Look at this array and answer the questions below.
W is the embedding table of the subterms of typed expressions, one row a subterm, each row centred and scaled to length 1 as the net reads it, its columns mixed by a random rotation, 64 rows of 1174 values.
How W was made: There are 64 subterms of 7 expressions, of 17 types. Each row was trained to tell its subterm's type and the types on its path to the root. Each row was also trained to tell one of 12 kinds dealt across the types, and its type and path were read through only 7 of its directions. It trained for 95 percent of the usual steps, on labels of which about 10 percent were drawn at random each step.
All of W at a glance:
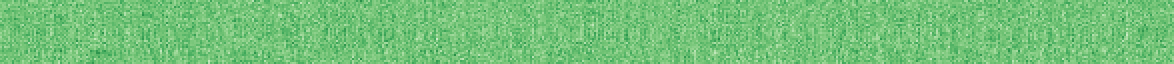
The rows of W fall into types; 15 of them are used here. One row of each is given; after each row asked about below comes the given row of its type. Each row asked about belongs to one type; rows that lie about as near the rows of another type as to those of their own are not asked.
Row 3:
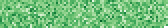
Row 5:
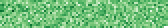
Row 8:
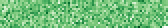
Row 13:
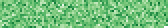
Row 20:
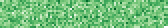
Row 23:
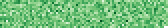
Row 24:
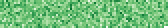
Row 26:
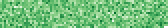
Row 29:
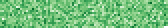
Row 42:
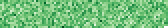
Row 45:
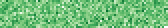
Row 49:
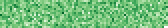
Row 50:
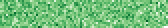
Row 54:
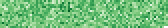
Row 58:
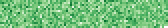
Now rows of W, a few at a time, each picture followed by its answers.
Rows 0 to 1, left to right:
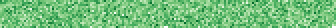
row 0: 58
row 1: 3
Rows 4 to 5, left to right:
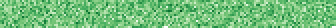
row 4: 8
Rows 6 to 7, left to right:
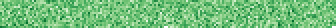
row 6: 26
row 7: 24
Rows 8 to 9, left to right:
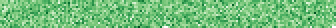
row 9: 3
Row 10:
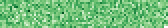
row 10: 49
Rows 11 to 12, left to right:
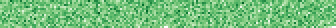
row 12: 58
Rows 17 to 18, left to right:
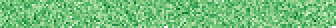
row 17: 45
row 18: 50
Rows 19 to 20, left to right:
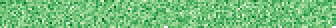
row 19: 58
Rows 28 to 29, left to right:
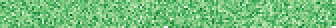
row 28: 13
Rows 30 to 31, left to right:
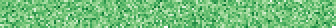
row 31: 26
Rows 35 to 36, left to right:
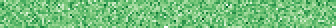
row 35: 13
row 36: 13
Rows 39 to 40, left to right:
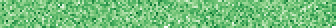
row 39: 13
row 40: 5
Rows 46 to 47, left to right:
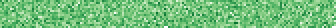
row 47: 26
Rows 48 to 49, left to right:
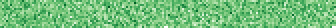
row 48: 45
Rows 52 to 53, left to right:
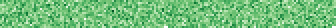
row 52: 50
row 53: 3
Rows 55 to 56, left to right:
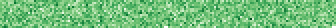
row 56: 50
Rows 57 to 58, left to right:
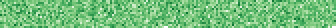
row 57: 24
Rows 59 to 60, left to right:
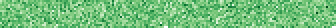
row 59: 3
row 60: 54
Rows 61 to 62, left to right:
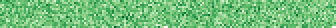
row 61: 50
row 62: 54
